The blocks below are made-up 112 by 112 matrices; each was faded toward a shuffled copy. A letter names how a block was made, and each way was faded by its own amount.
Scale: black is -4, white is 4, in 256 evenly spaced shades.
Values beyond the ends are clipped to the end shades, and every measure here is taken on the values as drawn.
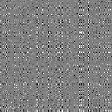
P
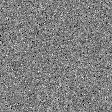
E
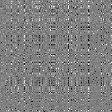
P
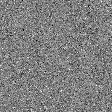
E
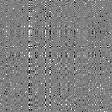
P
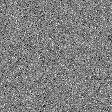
E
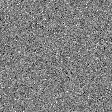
E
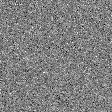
E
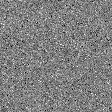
E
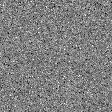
E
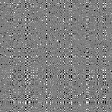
P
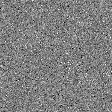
E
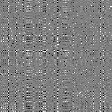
P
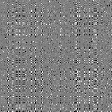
P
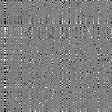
P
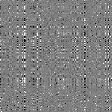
P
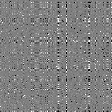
P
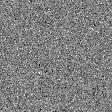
E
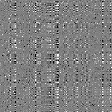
P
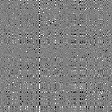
P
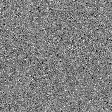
E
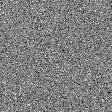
E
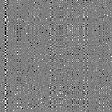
P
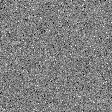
E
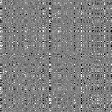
P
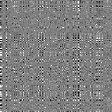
P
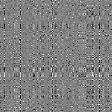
P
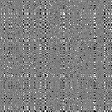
P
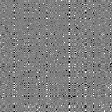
P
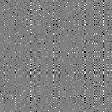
P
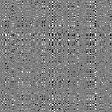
P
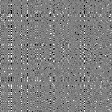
P
